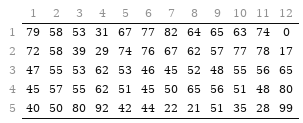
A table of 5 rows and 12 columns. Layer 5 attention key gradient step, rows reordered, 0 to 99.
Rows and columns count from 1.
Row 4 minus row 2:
-27 -1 16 33 -23 -31 -17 3 -1 -26 -30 63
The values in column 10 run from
35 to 77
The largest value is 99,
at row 5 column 12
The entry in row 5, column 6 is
44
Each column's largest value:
79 58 80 92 74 77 82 65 65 77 78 99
